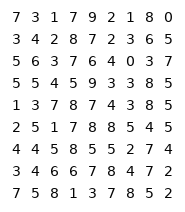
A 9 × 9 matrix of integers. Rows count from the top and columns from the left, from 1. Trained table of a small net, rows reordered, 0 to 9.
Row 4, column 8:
8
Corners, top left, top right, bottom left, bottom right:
7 0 7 2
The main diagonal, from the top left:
7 4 3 5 7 8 2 7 2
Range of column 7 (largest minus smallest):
8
